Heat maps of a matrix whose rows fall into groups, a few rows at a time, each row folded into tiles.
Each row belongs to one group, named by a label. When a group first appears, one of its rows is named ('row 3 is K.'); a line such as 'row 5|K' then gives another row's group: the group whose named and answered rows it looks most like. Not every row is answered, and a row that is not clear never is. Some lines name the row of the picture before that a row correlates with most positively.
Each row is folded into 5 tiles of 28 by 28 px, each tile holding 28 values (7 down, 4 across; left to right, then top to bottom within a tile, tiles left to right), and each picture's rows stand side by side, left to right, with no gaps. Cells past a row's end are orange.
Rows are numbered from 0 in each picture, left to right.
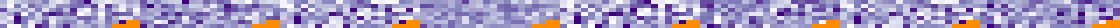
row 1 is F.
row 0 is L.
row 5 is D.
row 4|L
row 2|L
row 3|F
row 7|D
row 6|L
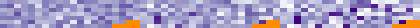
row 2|L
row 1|L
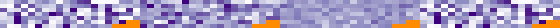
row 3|L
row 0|L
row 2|F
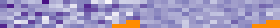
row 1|F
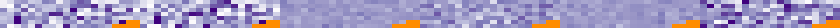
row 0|L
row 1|L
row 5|F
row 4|D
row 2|D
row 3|F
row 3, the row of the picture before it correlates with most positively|1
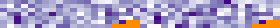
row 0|L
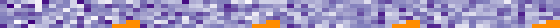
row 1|F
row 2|D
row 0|F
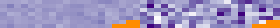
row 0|D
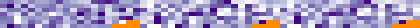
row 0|D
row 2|L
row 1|L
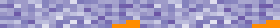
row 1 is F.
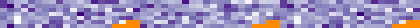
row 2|D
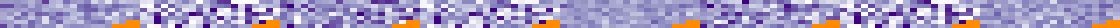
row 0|F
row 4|F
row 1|L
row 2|D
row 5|F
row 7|F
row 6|L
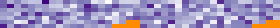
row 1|F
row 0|F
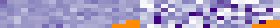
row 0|D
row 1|L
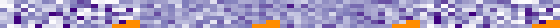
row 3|L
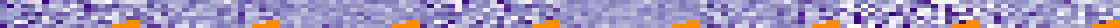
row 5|D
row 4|D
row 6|L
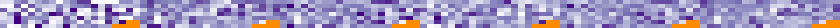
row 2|D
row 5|D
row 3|L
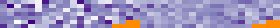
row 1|D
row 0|F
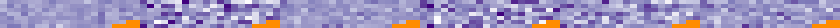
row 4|F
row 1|F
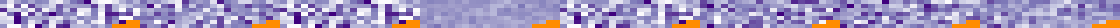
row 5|D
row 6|F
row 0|L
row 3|D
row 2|L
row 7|D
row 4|L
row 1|F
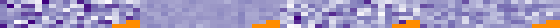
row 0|F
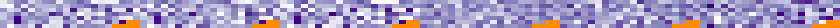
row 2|L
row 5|D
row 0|L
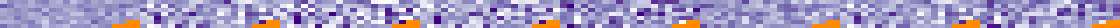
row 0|F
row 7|D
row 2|L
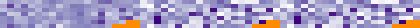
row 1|L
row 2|L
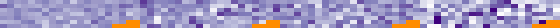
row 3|L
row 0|F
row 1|D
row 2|F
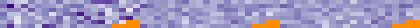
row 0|D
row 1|F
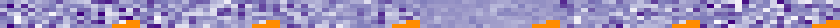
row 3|D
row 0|D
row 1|D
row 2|D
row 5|F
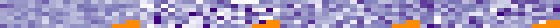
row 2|F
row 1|L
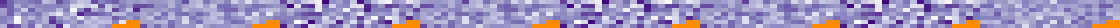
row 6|F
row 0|D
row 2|F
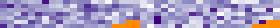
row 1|L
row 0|F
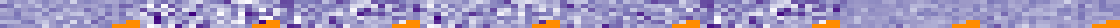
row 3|L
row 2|D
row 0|F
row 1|L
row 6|D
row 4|D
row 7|D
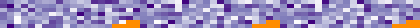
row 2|F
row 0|D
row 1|F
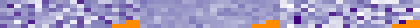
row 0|F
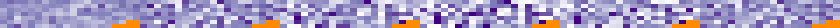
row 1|F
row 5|F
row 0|D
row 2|L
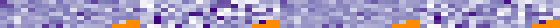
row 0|D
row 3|L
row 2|D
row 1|L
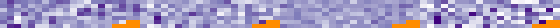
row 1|L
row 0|D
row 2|F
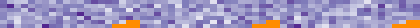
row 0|D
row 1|F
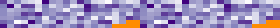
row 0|F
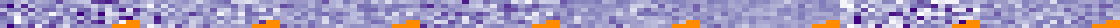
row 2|F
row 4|D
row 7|F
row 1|L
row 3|F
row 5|D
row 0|D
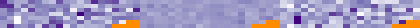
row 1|D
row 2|L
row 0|D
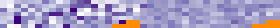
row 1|F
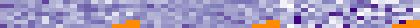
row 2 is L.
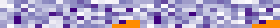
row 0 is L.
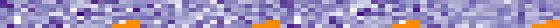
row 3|D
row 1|F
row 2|D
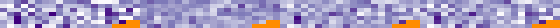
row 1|D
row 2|L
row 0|L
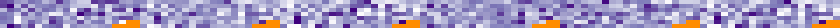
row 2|L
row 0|D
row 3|D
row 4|F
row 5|L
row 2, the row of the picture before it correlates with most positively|2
